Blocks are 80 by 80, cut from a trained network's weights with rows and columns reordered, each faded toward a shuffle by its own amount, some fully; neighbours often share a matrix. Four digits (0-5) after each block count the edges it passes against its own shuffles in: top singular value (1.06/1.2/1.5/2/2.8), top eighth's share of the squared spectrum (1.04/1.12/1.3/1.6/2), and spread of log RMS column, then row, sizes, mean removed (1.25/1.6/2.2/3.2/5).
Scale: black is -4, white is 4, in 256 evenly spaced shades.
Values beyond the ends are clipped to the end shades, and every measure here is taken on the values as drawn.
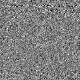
2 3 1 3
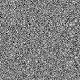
3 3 1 1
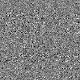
2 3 1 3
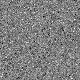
0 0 0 0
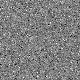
0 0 0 0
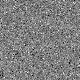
0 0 0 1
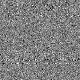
2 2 0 2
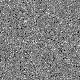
0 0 0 0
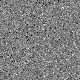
0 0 0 0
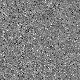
2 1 1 0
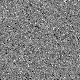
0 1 0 0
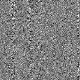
3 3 3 0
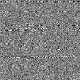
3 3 1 3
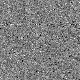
1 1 0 1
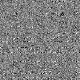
2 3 0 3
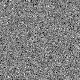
1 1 0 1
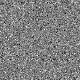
1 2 0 2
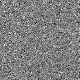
2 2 1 1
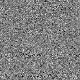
2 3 1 2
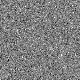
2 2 0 1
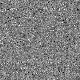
1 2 0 1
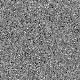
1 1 1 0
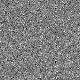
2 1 1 0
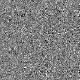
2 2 2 1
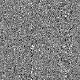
3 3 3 0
